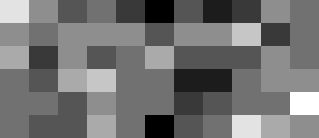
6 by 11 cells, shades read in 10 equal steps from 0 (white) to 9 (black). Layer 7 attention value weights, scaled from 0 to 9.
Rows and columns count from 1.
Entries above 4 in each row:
8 4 7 7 9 7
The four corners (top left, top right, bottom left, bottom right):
1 5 5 4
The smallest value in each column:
1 4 3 2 4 3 4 4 1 3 0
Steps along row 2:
up down same same up down same down up down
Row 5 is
5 5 6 4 5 5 7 6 5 5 0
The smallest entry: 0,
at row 5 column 11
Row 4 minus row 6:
0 0 -3 -1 0 -4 2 3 4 1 0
